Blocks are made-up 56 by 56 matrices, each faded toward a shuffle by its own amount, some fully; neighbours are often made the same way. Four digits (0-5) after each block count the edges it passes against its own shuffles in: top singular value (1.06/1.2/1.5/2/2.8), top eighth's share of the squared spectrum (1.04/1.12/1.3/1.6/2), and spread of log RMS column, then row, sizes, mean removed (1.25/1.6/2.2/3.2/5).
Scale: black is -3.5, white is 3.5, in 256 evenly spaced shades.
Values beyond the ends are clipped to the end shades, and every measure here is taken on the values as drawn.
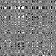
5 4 3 3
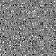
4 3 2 2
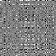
4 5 3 3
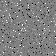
0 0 0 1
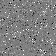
0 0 0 0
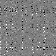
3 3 2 2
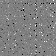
2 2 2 0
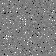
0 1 0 0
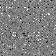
2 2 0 1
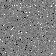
1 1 0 0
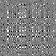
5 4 3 3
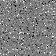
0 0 0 0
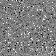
3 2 1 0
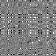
5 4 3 3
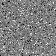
0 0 0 0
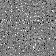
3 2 0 1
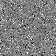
0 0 0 0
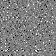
3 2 0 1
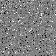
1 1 0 1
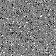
2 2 0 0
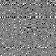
4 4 1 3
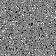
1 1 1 0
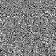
3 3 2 2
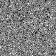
1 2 0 0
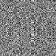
4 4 2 2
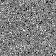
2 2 0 0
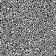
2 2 0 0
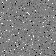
0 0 0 0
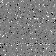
3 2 0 1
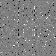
3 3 1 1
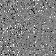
3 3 1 1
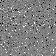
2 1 0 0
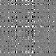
4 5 3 3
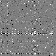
4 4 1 2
